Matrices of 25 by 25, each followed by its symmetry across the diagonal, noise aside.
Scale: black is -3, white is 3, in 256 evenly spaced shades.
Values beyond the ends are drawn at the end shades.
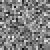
antisymmetric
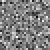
antisymmetric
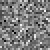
neither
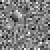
antisymmetric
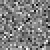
antisymmetric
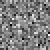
neither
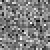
antisymmetric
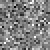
neither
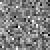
neither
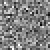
neither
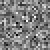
antisymmetric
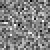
neither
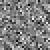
antisymmetric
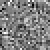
antisymmetric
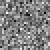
neither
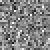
neither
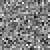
neither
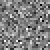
antisymmetric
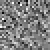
antisymmetric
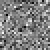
antisymmetric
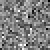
neither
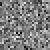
neither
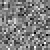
antisymmetric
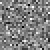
neither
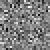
antisymmetric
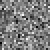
neither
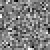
antisymmetric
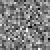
antisymmetric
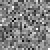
neither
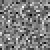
neither
